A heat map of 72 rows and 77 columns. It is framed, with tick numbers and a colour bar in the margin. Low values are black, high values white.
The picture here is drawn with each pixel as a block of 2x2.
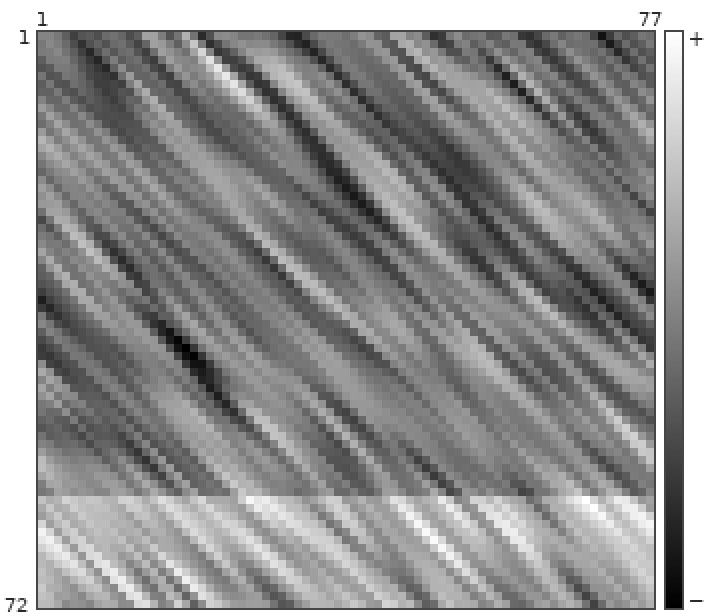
Seam: horizontal, 80% of the way down, the bottom part higher. Histogram: bell-shaped. Grain: diagonal, down to the right.
